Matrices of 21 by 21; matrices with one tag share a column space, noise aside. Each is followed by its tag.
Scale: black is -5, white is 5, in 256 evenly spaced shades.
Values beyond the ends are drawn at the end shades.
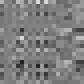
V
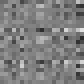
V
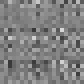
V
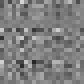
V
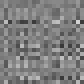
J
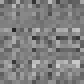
V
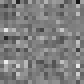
V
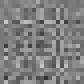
J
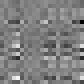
J
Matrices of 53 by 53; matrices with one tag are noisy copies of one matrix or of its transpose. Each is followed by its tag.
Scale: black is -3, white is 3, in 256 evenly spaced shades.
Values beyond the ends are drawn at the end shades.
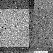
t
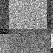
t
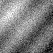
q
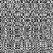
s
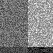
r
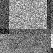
t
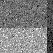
r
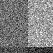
r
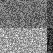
r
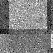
t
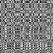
s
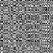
s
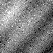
q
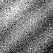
q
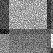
t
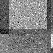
t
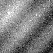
q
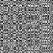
s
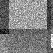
t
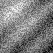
q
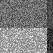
r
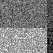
r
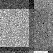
t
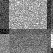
t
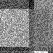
t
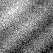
q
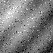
q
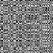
s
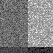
r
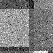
t
